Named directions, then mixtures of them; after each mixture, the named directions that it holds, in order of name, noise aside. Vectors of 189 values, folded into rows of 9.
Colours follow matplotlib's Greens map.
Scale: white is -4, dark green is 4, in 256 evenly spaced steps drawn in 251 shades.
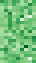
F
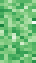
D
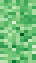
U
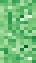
F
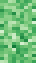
D, U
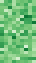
D, F, U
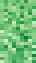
D, F, U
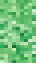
D, U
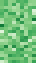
D, F, U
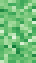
D, U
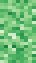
D, F, U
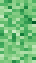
D, U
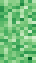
D, F, U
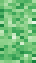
D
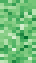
D, F, U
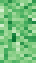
D, F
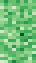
F, U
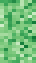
D, F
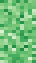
D, F, U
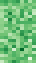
F, U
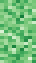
D, F, U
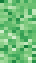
D, F, U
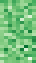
F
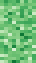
F, U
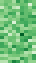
U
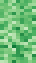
D, U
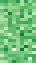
F, U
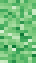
D, F, U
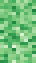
D, U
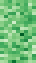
U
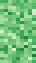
D, F, U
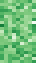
D
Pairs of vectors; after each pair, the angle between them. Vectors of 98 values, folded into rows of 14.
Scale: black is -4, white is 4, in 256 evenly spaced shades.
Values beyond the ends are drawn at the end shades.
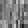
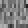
partly aligned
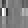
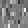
partly aligned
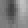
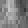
nearly opposite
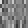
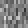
orthogonal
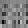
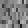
partly aligned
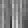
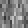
partly aligned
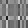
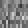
partly aligned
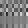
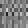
nearly parallel
